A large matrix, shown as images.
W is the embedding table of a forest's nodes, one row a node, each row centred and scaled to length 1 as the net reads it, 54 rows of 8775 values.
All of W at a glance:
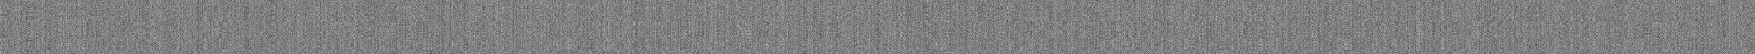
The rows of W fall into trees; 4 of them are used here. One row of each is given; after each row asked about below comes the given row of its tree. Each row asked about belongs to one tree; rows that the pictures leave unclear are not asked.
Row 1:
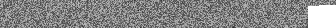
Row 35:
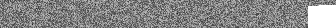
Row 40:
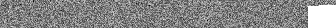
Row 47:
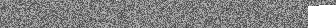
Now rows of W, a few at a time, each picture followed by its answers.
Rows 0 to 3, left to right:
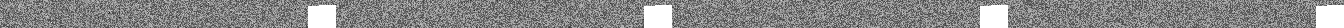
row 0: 35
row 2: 35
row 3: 47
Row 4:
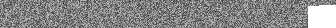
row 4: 1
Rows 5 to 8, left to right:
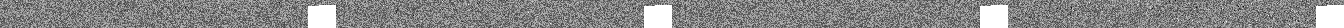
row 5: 47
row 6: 40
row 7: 40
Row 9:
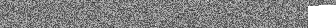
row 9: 40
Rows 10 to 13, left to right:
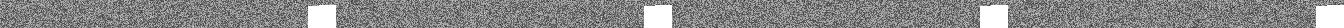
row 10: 35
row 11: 47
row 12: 40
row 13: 47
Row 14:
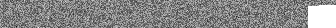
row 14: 35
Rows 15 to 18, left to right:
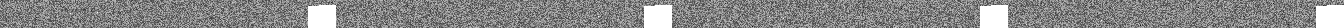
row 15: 35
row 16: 40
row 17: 47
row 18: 40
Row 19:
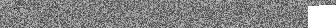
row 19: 47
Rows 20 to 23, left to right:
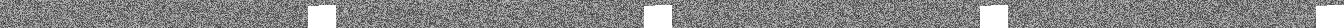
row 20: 47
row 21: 35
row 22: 1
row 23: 1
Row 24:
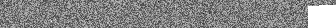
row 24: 1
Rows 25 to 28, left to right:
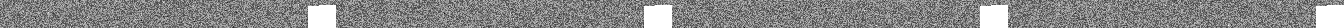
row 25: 1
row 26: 40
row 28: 1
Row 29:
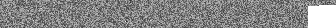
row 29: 47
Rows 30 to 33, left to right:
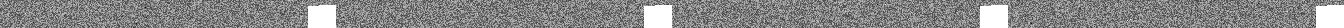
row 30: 1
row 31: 1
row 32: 35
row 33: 1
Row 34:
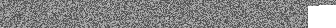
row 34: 1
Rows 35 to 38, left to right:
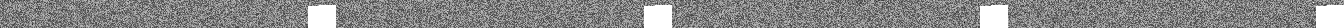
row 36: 35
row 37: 1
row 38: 40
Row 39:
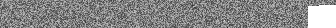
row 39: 47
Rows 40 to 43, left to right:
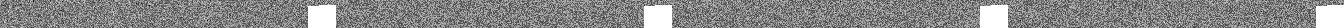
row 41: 47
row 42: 35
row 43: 47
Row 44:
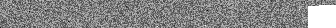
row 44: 47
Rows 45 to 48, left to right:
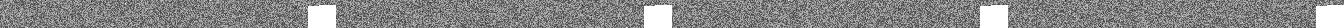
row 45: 47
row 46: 40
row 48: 47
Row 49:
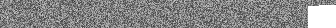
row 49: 47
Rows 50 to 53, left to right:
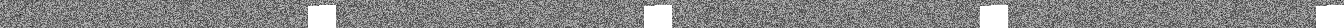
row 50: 1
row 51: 40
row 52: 35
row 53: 40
